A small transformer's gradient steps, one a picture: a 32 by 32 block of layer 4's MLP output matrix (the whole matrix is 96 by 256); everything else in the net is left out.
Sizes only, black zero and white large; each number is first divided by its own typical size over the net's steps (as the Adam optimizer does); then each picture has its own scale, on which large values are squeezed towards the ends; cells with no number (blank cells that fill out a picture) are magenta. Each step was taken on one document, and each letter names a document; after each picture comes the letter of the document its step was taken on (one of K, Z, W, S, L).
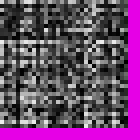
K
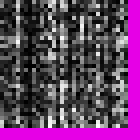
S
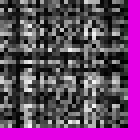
K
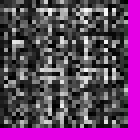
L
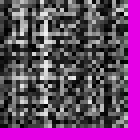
L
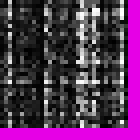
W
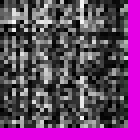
L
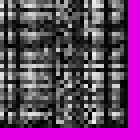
K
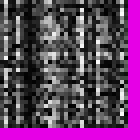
S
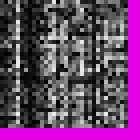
S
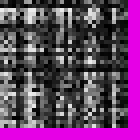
K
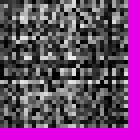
L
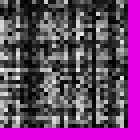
S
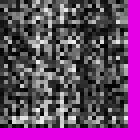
L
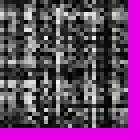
K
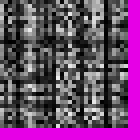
K
